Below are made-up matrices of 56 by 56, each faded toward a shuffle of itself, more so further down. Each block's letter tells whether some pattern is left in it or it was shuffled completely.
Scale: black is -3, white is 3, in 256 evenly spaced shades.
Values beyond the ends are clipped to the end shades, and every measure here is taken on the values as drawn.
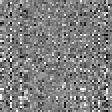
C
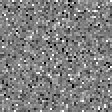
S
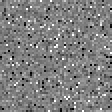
S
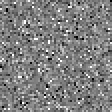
S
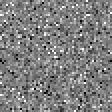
S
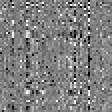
C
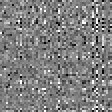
C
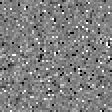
S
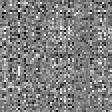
C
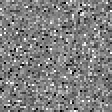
S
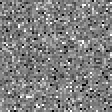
S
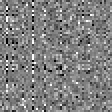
C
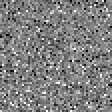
S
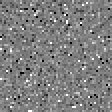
S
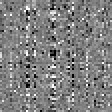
C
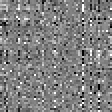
C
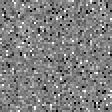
S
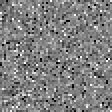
S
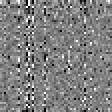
C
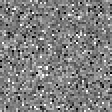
S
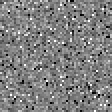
S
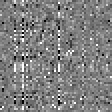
C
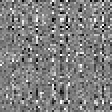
C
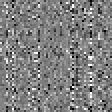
C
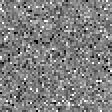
S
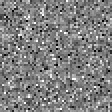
S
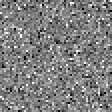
S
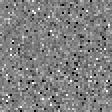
S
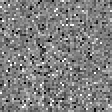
S
